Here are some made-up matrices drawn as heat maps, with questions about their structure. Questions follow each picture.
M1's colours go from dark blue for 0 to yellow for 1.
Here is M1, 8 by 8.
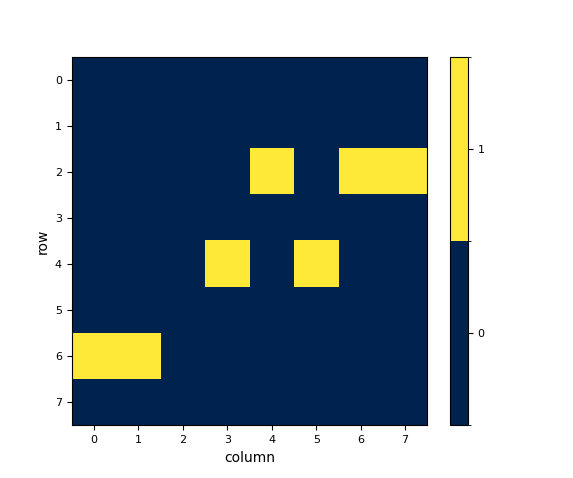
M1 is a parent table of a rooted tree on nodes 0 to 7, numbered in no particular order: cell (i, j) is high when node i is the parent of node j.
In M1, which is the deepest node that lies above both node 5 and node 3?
4
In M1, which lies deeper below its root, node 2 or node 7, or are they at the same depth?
node 7
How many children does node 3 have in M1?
0
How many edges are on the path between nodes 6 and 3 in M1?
3
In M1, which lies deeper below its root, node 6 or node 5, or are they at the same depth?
node 5
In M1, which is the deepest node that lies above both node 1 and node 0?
6
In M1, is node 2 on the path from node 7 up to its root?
yes
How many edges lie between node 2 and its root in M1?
0
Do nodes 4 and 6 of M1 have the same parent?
yes
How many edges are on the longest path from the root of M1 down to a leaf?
2
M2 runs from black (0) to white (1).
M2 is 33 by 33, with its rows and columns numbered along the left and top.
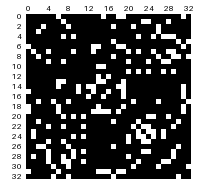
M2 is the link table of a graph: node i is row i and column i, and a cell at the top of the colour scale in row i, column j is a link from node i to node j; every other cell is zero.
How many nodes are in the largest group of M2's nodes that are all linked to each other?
5
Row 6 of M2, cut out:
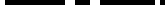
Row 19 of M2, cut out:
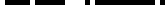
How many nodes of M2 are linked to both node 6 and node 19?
5
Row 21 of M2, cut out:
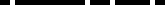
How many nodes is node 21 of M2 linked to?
4
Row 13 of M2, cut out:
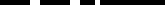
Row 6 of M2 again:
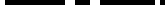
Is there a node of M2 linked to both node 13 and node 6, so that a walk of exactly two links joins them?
yes
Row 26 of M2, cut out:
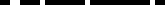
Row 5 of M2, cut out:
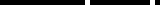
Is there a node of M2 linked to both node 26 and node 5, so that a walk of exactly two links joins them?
yes
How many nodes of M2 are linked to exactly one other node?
0
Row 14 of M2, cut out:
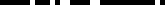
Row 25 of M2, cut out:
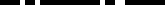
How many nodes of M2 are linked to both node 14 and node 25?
0
